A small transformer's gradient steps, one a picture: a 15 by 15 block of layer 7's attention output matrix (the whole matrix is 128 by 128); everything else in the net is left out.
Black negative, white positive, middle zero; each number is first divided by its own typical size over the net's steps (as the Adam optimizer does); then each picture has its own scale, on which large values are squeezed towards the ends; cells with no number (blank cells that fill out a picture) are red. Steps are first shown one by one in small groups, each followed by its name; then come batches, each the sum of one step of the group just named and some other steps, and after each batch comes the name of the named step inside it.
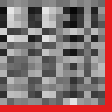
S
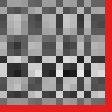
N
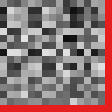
S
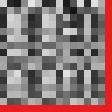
S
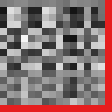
S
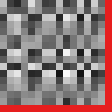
N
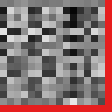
S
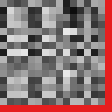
S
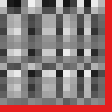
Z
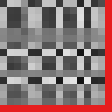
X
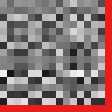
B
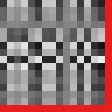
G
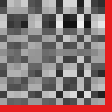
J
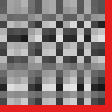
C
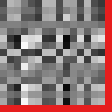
G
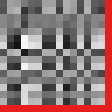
J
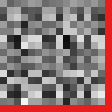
B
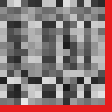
B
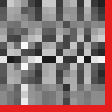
G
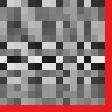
G
